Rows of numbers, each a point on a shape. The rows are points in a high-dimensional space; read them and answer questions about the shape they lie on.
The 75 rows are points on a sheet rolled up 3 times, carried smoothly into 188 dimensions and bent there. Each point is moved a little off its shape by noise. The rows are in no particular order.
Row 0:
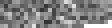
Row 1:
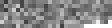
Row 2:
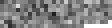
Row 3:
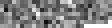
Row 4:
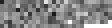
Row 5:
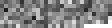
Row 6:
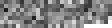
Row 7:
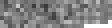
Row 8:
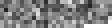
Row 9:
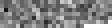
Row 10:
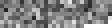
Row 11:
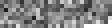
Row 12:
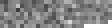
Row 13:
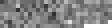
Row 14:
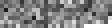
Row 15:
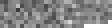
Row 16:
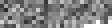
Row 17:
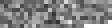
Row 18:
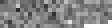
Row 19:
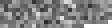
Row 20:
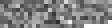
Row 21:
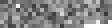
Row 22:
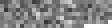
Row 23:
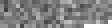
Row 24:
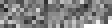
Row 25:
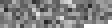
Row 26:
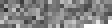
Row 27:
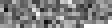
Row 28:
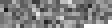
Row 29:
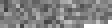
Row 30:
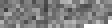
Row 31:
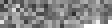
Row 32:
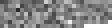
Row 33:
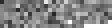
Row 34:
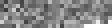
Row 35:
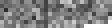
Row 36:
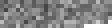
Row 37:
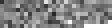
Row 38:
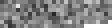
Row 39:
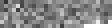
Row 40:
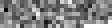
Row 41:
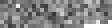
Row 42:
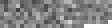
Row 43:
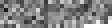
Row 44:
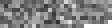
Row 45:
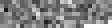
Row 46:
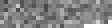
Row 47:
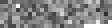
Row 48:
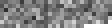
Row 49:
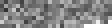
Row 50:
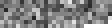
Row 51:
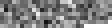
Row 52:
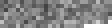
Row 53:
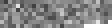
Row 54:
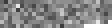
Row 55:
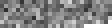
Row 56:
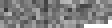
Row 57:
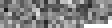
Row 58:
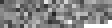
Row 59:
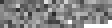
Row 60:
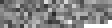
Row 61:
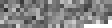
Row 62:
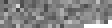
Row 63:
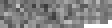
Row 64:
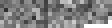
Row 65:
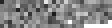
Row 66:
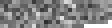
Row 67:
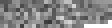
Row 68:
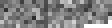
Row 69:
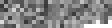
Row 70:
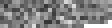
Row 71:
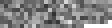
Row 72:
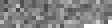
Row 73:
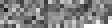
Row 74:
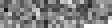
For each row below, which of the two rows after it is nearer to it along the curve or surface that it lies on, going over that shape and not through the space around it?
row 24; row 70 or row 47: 47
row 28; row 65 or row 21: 65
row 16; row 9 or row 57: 57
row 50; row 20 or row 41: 41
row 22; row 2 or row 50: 2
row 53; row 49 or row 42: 49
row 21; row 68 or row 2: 2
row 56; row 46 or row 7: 46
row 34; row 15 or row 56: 56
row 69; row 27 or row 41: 41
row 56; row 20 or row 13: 13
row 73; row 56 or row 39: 39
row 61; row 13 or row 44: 13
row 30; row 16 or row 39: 39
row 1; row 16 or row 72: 72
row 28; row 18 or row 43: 18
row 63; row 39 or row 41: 39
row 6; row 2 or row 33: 2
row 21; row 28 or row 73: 73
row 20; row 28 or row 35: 28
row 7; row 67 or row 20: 67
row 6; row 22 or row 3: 3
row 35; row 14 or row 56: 56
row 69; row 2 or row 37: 2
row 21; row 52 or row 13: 13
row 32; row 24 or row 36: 36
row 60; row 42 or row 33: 33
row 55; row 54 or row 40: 54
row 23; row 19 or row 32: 32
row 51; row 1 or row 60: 60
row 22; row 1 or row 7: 7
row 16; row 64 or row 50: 50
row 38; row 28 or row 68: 28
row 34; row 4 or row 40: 4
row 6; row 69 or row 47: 69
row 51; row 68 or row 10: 10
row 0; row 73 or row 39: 39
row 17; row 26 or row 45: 45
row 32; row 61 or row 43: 61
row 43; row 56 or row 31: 31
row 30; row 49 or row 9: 49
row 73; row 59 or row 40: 40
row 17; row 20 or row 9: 20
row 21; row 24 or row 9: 24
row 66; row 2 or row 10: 2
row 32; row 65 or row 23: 23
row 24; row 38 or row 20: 38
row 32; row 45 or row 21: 45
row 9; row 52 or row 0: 0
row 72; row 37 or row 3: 37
